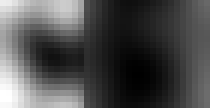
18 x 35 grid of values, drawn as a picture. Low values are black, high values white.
The right part is calmer, past a seam about 40% of the way across. Overall the values sit about 30% of the way up the scale. There are no regular stripes. The bottom left is the ninth with the highest average. There are no lone odd cells.
